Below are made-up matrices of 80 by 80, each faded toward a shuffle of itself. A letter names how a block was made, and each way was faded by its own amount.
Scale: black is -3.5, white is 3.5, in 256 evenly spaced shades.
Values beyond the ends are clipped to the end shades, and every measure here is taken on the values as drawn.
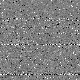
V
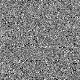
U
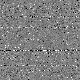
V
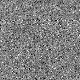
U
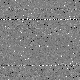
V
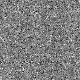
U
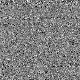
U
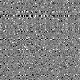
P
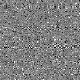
P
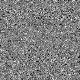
U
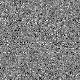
U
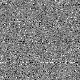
U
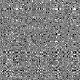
P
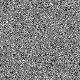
U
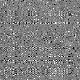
P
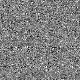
U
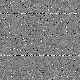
V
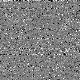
V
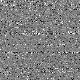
V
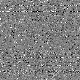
V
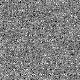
U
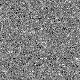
U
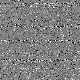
V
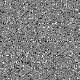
V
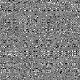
P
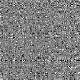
P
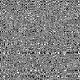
P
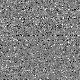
V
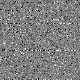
V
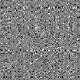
P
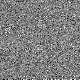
U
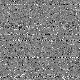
V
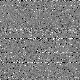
V
